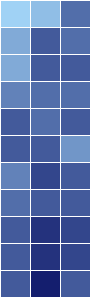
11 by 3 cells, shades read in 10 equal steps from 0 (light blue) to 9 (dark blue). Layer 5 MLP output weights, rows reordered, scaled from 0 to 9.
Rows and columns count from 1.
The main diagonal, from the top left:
0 6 6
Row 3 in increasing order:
2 6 6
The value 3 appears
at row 6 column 3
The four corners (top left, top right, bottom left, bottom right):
0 5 6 6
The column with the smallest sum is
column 1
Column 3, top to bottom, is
5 5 6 5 6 3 6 6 7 7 6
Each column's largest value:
6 9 7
